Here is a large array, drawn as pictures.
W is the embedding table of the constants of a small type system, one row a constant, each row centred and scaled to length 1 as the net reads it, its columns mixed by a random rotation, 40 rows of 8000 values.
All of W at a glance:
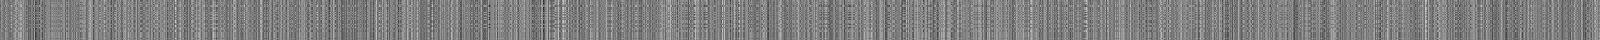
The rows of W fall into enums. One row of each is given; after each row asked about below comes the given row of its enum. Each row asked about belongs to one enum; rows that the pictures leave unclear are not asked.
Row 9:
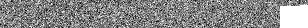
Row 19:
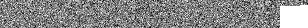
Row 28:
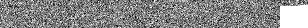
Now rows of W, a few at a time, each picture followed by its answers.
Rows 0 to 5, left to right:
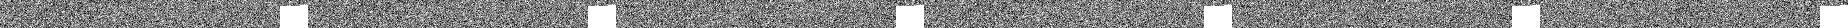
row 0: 9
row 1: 9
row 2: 28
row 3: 9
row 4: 28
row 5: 19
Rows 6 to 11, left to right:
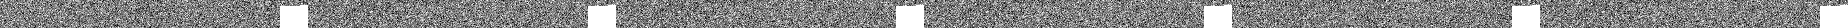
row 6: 19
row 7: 9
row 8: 9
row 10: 28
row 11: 9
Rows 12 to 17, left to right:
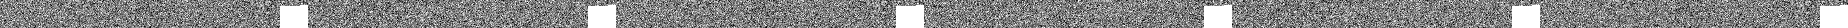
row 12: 19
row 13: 9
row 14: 19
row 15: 28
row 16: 9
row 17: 19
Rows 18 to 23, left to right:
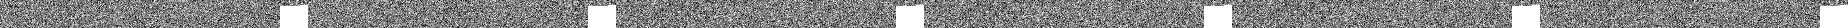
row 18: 28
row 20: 9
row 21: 9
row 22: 9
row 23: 28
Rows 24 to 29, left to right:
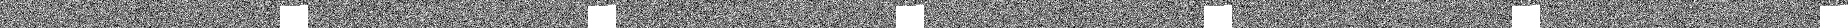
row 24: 19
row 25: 9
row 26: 9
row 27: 19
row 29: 28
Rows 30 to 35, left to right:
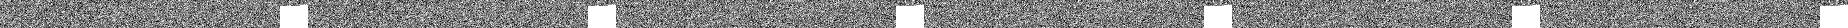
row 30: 9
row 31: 9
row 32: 28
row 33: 28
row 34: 28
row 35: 28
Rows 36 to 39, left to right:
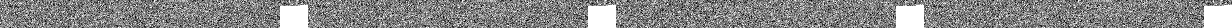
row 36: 28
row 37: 28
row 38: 9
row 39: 28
